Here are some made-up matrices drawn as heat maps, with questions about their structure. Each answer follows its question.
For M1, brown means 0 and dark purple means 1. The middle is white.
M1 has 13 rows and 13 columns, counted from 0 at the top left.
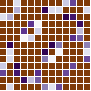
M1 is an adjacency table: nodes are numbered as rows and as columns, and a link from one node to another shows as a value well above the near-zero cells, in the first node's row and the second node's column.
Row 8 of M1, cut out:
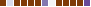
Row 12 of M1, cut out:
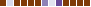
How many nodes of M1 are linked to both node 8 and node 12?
3
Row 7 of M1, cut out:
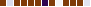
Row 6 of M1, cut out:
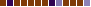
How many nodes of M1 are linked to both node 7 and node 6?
3
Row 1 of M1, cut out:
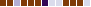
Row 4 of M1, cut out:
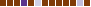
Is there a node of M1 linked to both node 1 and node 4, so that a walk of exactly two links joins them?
no
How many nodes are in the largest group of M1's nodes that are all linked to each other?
5
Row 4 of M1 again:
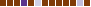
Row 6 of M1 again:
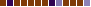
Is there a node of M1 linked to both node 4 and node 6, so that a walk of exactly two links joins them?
no
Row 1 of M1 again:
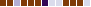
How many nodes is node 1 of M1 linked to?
5
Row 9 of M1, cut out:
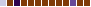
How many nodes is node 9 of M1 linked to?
3
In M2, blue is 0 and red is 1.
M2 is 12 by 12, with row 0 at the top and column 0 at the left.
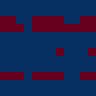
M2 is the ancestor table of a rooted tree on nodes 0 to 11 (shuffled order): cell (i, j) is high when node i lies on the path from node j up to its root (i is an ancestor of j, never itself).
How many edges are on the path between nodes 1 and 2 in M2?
1
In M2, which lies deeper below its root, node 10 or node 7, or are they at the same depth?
node 7
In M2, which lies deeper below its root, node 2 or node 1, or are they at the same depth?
node 1
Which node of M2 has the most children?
2
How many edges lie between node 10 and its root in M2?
3
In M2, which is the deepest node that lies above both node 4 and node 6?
2
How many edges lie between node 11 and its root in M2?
4
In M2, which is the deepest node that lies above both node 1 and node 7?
2
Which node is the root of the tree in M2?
3
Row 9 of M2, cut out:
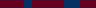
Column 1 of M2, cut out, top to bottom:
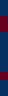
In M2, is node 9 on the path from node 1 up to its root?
yes
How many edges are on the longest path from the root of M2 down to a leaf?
4
